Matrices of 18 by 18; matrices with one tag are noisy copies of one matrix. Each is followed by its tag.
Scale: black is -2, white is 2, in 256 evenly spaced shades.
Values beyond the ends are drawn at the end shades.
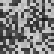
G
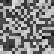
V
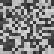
V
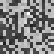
G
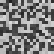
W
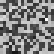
W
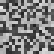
W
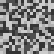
W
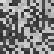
G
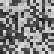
G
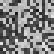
G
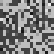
G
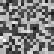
W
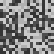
G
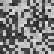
G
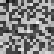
W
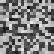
W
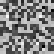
W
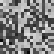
G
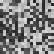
G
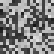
G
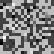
V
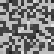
W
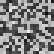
W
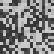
G
